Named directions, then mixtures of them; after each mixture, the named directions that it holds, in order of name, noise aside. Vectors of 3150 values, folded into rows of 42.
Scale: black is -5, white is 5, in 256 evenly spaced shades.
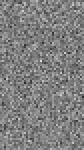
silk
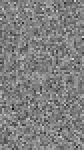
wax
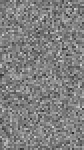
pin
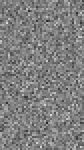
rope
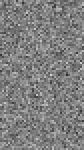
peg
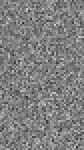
rope, wax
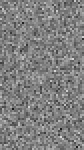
wax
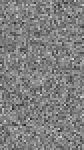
pin, wax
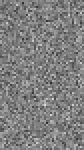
peg, rope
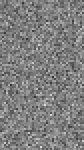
peg, rope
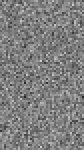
rope, silk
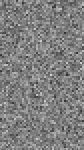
peg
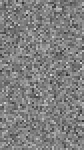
peg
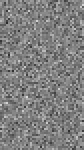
peg, rope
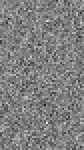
rope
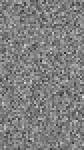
silk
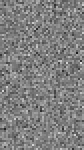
peg, pin, silk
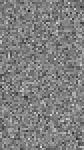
pin, rope
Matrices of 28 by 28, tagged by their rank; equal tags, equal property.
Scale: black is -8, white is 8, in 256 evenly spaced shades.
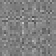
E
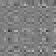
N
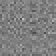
E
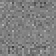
E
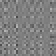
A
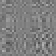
N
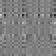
A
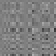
A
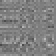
N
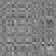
N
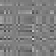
A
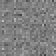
E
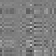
A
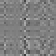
A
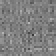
E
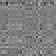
N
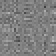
E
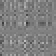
N
